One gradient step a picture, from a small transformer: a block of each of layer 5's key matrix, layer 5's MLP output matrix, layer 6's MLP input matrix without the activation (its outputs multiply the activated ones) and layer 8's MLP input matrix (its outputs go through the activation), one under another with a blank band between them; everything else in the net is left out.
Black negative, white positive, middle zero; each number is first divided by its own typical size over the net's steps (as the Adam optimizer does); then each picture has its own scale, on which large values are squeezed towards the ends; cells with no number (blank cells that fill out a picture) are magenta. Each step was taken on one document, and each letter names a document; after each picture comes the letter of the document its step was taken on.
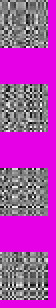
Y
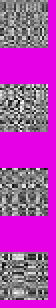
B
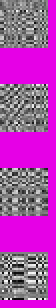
B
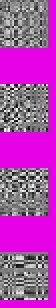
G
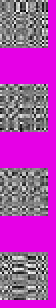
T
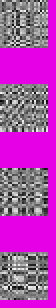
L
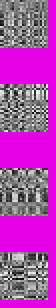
B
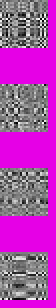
T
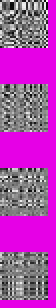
Y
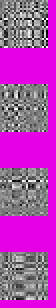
T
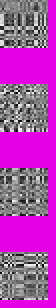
G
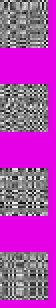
Y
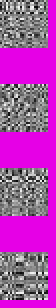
G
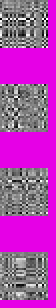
T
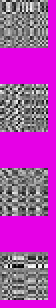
L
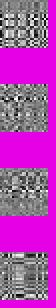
T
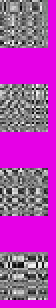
L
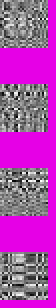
T
